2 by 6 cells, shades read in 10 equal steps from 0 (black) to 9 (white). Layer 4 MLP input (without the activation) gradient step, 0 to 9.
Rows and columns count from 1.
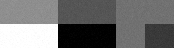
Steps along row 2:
same down same up down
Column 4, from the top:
3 0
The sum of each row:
24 24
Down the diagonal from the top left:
5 9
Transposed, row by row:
5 9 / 5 9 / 3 0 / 3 0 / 4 4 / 4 2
